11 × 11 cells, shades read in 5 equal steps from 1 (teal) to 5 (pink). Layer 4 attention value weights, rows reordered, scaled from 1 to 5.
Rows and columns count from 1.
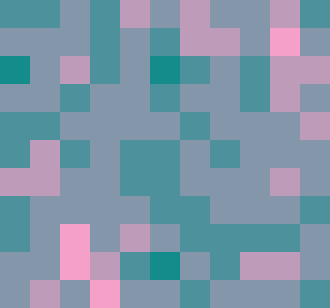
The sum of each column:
27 34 36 33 32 24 30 31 31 39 32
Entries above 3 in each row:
3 3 3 1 1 1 3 0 2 4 2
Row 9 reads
2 3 5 3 4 3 2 2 2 2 3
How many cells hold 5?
4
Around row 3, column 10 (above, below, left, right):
5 4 2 4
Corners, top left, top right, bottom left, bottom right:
2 2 3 2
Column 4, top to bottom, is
2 2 2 3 3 3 3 3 3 4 5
